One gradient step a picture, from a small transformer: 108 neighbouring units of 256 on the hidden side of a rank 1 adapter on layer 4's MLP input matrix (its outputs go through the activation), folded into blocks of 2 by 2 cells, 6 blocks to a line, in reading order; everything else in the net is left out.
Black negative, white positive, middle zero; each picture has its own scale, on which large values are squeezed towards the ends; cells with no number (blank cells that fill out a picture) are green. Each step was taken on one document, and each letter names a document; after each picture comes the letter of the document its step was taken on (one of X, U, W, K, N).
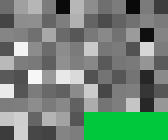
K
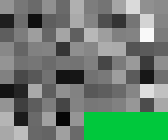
K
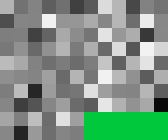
K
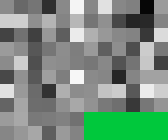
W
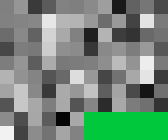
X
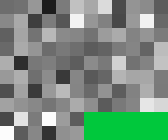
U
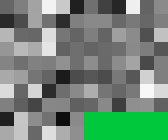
K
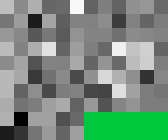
U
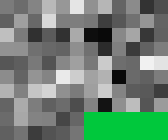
W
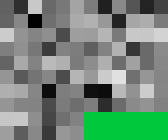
W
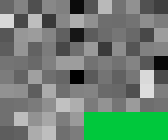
W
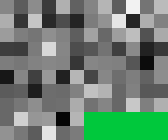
U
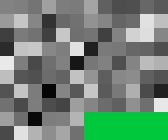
X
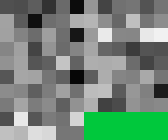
W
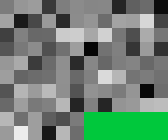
X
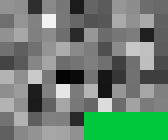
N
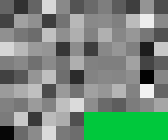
U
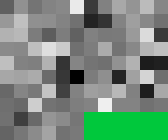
N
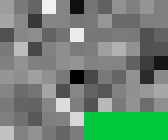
N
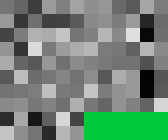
X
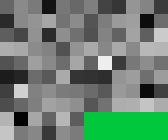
U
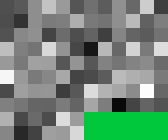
U
